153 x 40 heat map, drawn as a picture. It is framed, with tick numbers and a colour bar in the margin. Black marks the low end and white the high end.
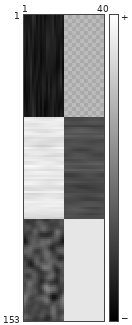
It is made of 3 by 2 panels. Panel 1,1: very low, streaked downward, faint in contrast. Panel 1,2: high, checkered, faint in contrast. Panel 2,1: very high, streaked across, faint in contrast. Panel 2,2: low, streaked across, faint in contrast. Panel 3,1: low, blotchy. Panel 3,2: very high, flat.
